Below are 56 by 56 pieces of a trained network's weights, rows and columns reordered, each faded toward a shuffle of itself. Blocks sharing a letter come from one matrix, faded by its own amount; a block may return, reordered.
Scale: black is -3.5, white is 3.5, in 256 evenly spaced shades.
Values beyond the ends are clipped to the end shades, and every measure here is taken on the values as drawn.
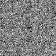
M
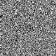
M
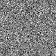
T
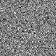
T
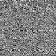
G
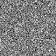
M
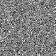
M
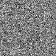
M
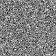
T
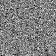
M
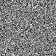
M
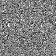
M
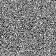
T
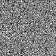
M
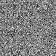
T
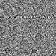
G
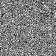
T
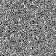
M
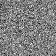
T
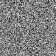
M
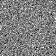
T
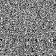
M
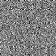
G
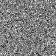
T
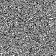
T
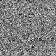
G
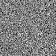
M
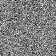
T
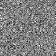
M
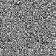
G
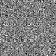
G
